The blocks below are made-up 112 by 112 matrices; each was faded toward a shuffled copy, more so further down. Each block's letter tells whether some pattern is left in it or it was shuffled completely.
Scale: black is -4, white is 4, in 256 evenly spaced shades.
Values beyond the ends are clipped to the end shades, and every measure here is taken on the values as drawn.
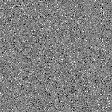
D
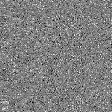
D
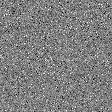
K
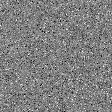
K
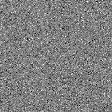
D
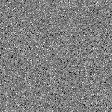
D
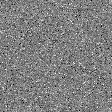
K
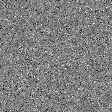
K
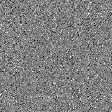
D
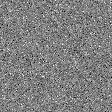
K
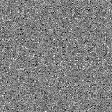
D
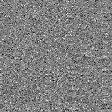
D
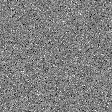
K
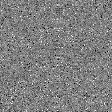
D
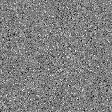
D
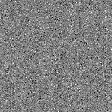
D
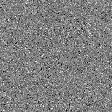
D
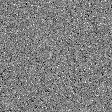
K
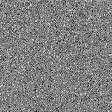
D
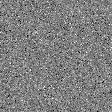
K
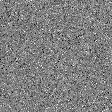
K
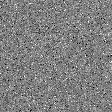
K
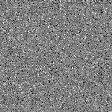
D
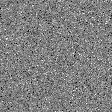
K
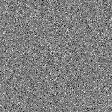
D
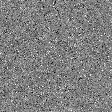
K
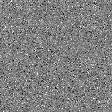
D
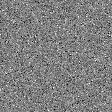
K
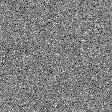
K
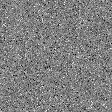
K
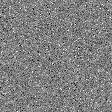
K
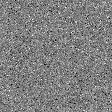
K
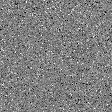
K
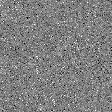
D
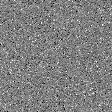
K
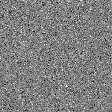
D
